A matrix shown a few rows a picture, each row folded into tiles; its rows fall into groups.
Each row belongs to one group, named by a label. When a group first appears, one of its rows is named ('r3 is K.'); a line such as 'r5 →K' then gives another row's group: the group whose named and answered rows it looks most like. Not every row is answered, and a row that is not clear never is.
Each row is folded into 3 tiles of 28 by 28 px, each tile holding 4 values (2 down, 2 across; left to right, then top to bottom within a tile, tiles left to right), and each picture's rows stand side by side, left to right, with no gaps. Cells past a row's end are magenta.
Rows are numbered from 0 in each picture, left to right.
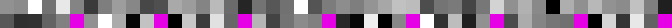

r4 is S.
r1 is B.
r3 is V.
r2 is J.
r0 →S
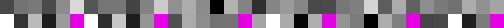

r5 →S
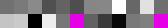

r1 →S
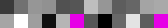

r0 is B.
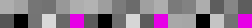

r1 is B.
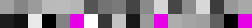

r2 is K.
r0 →S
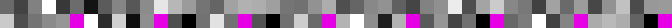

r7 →K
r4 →B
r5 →K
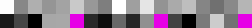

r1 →S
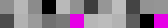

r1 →K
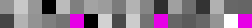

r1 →J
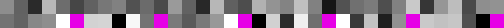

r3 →J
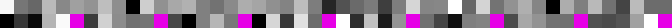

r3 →J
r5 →S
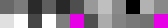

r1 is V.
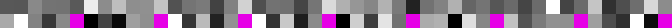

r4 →J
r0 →B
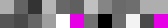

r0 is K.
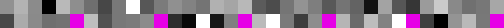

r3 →B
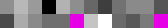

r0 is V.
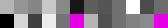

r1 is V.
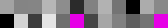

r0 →J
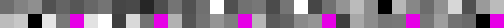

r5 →K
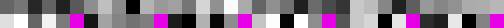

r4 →B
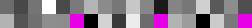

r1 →J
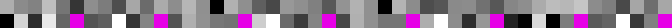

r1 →S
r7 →S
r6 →S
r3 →B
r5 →B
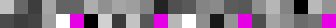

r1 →J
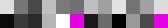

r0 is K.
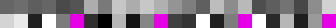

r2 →S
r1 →S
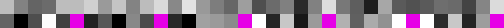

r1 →K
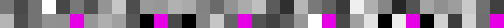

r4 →B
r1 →K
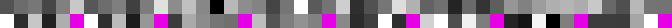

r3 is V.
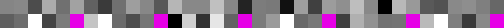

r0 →S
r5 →B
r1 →B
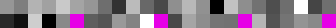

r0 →S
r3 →V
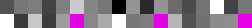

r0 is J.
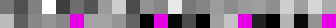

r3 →S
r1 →K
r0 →V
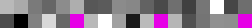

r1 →B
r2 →V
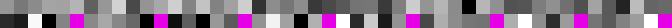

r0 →S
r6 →B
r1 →K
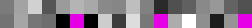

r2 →B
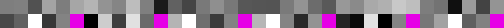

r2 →B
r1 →J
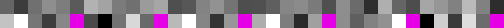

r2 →B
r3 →B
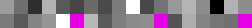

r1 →V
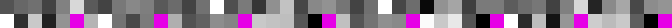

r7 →K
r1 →B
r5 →K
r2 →V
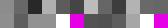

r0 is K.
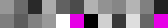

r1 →J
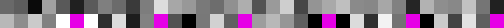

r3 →K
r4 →J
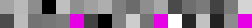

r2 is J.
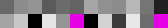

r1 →J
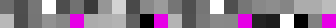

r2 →V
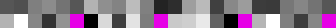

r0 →B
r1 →J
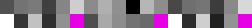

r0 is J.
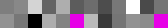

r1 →V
